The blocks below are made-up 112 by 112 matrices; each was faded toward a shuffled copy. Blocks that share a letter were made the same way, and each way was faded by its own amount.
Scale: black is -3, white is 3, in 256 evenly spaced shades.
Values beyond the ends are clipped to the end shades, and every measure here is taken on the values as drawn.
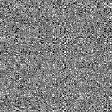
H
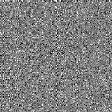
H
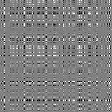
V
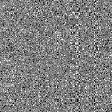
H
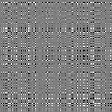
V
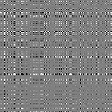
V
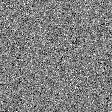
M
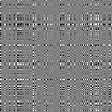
V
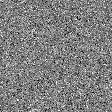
M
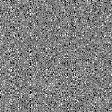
H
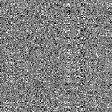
H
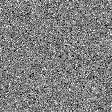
M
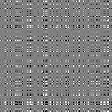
V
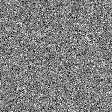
M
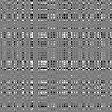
V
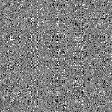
H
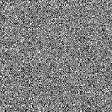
H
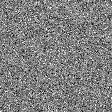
M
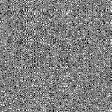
H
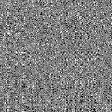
H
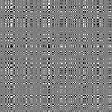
V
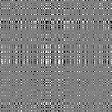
V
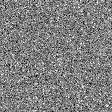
M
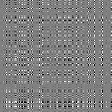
V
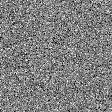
M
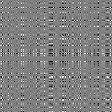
V
